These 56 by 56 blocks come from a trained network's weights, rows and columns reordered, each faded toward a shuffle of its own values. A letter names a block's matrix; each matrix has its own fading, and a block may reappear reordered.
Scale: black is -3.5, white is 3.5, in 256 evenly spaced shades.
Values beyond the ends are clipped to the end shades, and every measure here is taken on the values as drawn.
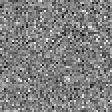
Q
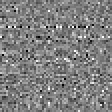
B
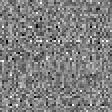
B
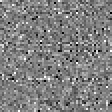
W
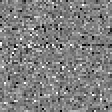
W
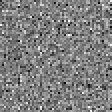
Q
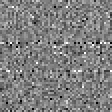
B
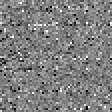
W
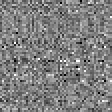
B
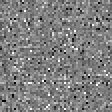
W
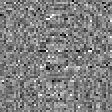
B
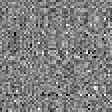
B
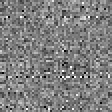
B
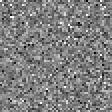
Q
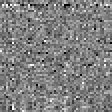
B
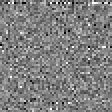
B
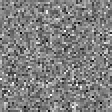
Q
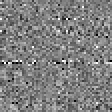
B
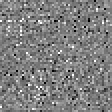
W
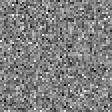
Q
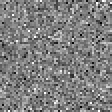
Q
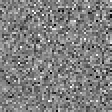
Q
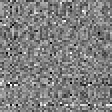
B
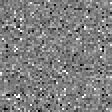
W
